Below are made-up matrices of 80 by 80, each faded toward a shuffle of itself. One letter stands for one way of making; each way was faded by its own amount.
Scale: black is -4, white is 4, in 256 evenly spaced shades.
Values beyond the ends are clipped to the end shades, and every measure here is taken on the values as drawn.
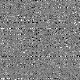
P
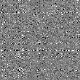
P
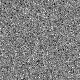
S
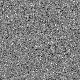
S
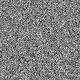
S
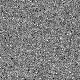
S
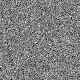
S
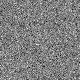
S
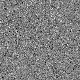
S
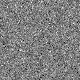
S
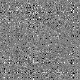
P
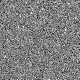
S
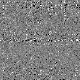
P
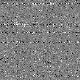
P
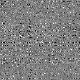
P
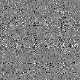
P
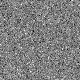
S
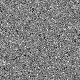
S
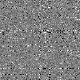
P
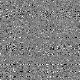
P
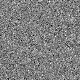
S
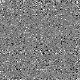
P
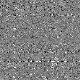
P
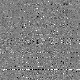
P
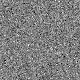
S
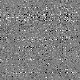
P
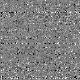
P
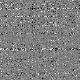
P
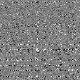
P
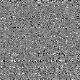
P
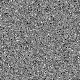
S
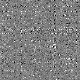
P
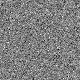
S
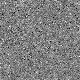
S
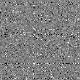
P
